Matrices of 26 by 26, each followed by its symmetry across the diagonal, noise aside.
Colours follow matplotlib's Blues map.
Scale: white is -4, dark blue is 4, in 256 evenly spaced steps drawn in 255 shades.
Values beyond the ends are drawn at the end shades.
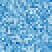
neither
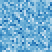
antisymmetric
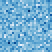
neither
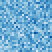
antisymmetric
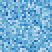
neither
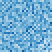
symmetric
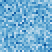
symmetric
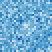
symmetric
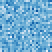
antisymmetric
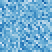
antisymmetric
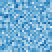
symmetric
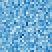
neither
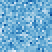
antisymmetric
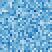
symmetric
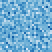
antisymmetric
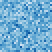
neither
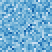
symmetric
